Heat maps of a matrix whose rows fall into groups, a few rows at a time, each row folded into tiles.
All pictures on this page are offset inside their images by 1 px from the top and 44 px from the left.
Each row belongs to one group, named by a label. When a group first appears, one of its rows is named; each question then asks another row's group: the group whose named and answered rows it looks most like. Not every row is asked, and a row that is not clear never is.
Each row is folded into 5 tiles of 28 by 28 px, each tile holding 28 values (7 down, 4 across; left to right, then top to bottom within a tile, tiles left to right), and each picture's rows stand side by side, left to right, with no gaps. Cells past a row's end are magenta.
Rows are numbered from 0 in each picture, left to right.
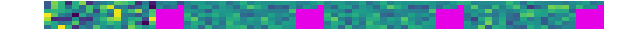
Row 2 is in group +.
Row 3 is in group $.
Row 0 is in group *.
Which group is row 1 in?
+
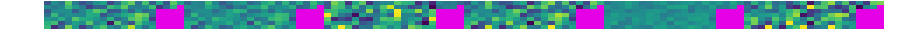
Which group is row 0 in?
+
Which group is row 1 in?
+
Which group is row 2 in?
*
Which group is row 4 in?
+
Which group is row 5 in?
+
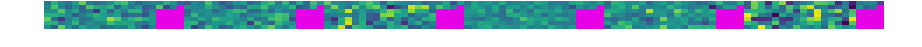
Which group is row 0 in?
*
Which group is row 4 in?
*
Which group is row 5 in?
*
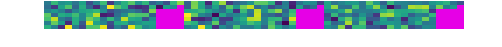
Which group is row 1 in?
*
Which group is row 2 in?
$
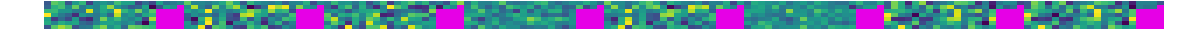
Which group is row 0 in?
*
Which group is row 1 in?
$
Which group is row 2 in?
+
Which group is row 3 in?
*
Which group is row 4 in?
$
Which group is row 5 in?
*
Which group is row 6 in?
*
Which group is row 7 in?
*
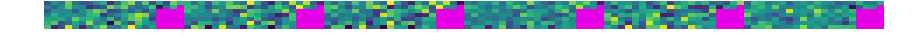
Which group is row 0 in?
+
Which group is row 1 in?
$
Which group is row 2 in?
$
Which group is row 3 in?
$
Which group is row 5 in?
*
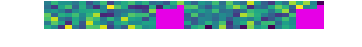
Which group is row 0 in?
+
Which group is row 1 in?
$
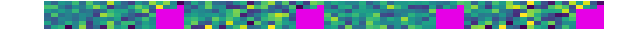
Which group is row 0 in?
$
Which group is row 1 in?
+
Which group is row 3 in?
$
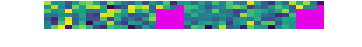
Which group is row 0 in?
$
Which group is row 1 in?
$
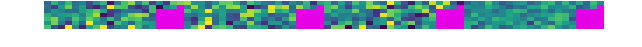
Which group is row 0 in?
+
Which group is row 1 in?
$
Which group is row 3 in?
+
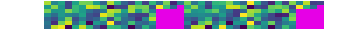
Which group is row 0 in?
$
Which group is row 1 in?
$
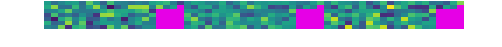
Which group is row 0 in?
$
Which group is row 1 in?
+
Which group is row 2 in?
+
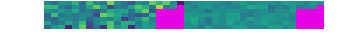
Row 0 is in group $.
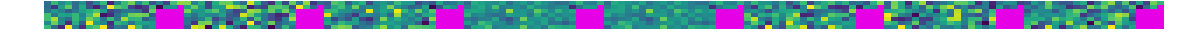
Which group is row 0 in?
+
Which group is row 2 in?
*
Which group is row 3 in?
*
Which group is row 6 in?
*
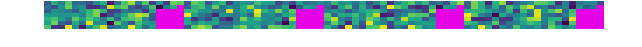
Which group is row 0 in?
+
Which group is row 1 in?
*
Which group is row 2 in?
+
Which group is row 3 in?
*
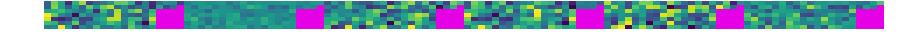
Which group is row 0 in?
*
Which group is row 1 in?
+
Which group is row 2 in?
+
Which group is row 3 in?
*
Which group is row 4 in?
$
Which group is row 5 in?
+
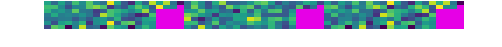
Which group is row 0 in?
$
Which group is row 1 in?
*
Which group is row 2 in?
$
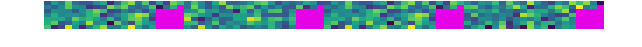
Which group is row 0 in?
+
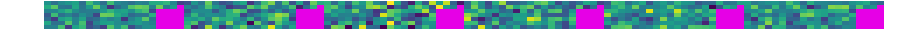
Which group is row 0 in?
$
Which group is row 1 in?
+
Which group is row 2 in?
$
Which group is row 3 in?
*
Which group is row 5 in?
$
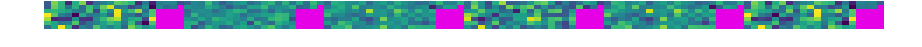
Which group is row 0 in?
*
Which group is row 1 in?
+
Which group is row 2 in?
*
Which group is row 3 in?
*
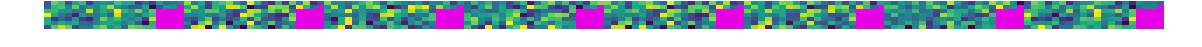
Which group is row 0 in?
*
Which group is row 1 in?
$
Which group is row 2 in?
$
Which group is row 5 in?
$
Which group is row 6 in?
$
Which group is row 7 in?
*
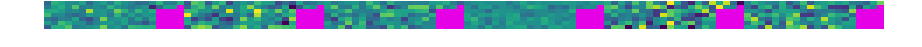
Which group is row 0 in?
*
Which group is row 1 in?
*
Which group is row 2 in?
$
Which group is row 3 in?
+
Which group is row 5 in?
+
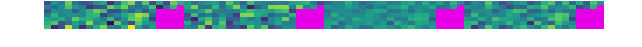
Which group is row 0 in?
+
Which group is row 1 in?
$
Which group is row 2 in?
+
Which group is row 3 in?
+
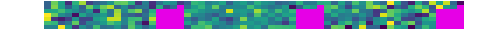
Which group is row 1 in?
*
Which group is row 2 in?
$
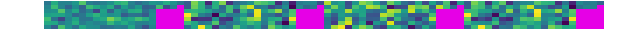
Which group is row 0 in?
*
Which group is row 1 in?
*
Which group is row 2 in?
$
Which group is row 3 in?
*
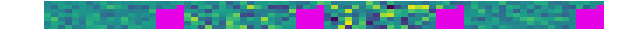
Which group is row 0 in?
+
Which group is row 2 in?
$
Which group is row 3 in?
*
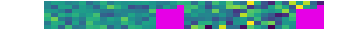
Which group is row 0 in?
+
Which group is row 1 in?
$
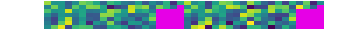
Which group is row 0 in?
$
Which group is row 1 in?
$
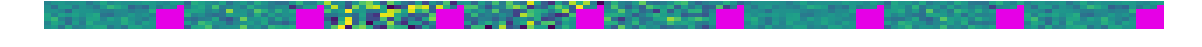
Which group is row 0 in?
+
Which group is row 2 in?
$
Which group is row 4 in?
*
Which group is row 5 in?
+
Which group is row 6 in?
*
